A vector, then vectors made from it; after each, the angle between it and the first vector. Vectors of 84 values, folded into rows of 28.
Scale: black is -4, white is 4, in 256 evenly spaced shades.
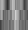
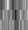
nearly opposite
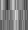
nearly parallel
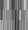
nearly opposite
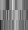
nearly parallel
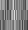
partly aligned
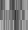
nearly opposite
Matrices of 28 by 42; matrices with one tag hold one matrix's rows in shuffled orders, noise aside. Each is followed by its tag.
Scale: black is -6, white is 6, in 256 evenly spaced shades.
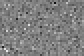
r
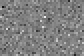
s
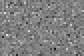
r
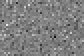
r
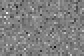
r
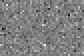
s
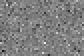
s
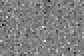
s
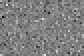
s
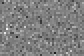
r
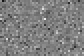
s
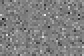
s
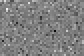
r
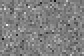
r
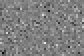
s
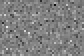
r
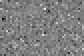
s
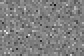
r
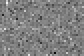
r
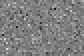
r
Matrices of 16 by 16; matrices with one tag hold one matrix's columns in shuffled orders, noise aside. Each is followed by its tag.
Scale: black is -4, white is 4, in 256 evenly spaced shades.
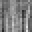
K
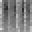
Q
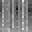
Q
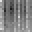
Q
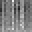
Q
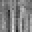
K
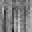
K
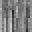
K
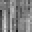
K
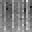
Q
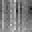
Q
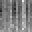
Q
